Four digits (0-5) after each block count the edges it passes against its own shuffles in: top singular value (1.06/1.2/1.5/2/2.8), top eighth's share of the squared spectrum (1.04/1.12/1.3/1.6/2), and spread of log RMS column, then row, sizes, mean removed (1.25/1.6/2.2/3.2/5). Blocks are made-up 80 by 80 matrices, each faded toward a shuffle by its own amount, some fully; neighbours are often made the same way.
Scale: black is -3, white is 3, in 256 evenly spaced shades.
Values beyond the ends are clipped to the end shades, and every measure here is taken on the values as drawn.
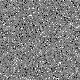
2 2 0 0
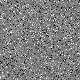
1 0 0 0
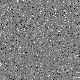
0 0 0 0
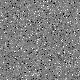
0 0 0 0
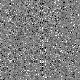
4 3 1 0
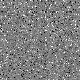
2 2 0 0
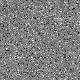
1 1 0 1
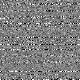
2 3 0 4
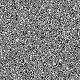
2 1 0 0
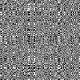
5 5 3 3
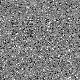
2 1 0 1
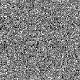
4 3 1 2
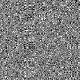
4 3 2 2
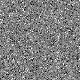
3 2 1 1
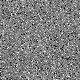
1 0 0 0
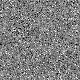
2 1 0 0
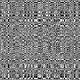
5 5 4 4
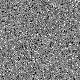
0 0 0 0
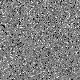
0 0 0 0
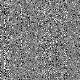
1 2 3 0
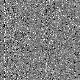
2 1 2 0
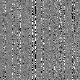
3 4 4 0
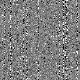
2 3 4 0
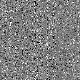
1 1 3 0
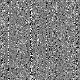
2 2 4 0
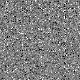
1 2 2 2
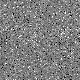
0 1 1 1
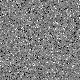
0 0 0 0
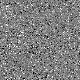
1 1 1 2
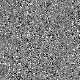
1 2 2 2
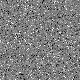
0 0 0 0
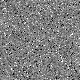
0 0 0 0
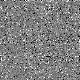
1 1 2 2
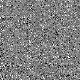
1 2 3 2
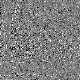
1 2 3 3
